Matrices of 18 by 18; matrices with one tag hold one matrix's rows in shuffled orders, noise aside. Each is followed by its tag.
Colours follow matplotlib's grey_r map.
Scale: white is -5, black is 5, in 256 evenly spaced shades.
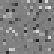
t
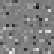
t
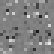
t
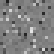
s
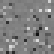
t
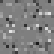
t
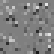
t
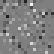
s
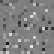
s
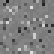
s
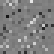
s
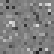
t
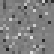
s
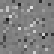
s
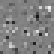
t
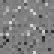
s
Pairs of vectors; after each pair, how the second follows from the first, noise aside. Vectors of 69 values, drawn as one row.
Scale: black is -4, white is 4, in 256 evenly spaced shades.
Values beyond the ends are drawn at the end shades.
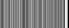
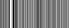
wrapped around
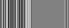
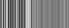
copied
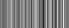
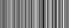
copied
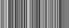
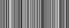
wrapped around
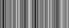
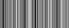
copied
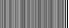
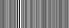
wrapped around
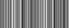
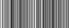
wrapped around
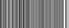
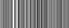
wrapped around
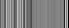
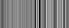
wrapped around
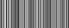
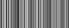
copied
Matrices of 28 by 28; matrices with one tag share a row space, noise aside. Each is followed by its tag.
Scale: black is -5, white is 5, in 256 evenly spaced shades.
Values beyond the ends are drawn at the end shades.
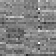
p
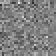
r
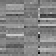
p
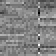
p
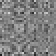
r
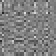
r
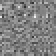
r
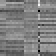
p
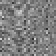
r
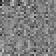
r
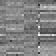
p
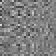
r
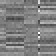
p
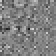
r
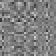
r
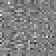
r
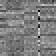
p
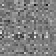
r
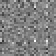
r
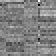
p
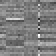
p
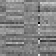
p
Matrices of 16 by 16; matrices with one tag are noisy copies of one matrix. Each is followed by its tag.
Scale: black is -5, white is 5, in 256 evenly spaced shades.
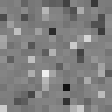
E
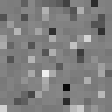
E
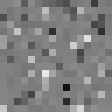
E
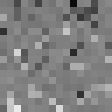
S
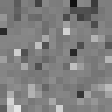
S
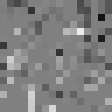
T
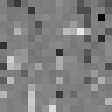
T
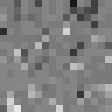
S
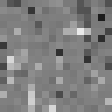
T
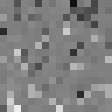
S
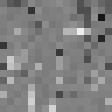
T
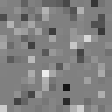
E
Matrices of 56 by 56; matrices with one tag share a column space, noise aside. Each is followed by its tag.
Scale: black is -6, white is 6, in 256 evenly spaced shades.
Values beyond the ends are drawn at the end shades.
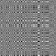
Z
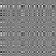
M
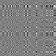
M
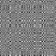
Z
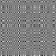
Z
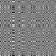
Z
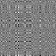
Z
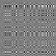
M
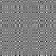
Z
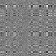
M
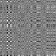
Z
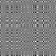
Z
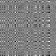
Z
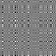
Z
